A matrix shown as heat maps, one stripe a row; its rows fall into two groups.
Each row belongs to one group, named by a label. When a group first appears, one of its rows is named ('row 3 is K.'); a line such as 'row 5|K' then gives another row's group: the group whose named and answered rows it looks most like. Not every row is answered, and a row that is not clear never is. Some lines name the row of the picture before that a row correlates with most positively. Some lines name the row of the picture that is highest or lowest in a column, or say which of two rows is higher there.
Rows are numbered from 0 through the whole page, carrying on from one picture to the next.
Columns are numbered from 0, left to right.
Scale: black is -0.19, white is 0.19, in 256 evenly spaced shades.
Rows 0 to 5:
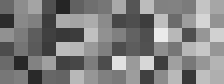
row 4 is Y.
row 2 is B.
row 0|Y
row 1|B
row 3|B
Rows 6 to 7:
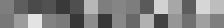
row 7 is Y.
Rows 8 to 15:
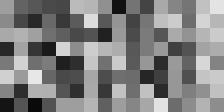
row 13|Y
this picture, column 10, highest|14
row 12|Y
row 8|B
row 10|Y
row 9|B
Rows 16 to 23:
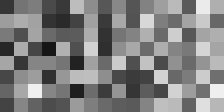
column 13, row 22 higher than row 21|Yes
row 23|B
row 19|B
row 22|Y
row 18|Y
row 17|Y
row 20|Y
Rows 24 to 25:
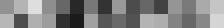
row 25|Y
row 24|Y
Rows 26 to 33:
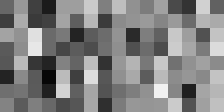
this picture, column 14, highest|26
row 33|Y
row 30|B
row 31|B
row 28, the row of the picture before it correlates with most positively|24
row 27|B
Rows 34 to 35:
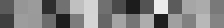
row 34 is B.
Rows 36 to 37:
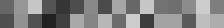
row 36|Y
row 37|B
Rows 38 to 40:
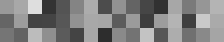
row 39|B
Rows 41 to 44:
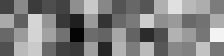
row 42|Y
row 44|Y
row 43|Y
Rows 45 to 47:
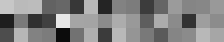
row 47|Y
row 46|B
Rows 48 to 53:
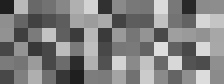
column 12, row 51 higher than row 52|No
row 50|Y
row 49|B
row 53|Y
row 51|B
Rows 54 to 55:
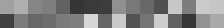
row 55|B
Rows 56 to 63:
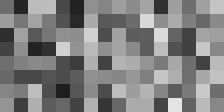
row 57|Y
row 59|B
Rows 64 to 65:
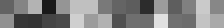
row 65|B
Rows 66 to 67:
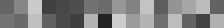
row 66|Y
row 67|Y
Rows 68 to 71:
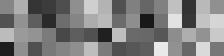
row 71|B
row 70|Y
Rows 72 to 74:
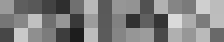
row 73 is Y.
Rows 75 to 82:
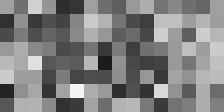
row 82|Y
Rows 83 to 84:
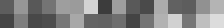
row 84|B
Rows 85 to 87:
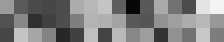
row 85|B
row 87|Y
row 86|B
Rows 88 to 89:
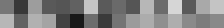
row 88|Y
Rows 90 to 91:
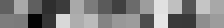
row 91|B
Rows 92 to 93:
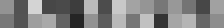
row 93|Y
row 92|Y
